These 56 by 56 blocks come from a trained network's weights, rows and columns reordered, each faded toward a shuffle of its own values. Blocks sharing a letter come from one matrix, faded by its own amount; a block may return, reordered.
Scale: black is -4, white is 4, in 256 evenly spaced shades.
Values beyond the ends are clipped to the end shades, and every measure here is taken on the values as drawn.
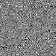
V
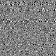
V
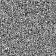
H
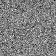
H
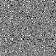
V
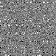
V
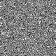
H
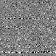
V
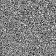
H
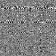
V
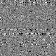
V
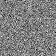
H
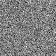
H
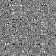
V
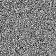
H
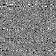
V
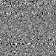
V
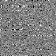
V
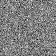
H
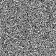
H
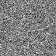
H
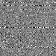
V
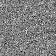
H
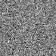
H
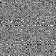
V
